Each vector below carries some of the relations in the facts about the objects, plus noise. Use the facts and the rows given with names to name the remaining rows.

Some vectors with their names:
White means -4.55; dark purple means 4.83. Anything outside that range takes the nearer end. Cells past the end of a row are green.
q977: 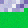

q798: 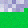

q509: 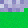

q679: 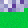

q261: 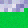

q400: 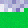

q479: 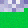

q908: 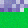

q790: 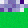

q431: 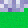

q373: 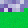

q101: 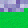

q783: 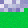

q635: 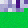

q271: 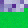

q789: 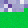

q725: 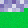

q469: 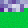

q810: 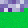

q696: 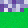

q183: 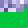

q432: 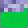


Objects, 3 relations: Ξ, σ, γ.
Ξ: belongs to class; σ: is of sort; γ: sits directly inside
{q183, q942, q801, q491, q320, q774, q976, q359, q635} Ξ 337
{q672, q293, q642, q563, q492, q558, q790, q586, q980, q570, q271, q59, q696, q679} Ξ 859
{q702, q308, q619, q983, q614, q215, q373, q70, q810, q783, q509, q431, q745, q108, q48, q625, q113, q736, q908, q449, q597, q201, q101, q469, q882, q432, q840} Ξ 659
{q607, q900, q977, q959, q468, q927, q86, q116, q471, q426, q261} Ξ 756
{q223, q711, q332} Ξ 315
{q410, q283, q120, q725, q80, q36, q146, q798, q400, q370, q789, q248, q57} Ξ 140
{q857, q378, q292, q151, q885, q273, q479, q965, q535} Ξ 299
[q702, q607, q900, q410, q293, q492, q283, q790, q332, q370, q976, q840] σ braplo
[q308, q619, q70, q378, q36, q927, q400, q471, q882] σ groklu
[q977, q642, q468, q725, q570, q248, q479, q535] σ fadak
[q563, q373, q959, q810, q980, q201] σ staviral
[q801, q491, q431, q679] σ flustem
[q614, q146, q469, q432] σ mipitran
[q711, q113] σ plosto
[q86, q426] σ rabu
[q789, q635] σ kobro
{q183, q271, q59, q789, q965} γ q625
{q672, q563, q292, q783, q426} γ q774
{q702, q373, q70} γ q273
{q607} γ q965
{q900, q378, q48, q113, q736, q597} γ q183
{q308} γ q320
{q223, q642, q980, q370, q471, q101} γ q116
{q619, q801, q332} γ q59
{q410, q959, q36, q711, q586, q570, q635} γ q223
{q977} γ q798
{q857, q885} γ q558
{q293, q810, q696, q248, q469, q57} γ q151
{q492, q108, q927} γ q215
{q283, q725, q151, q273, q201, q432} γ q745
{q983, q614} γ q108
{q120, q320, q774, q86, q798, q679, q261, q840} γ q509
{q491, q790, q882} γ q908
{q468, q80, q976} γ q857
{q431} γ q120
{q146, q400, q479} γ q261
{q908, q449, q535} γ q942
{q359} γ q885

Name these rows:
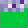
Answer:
q492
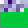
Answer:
q491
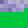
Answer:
q625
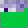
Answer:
q359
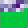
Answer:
q570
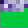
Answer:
q113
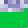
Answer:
q370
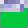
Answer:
q283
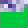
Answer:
q378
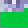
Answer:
q471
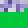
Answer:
q942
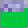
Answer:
q745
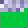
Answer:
q308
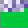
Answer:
q563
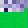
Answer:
q80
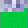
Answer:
q116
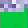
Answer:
q332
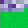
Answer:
q619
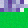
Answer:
q882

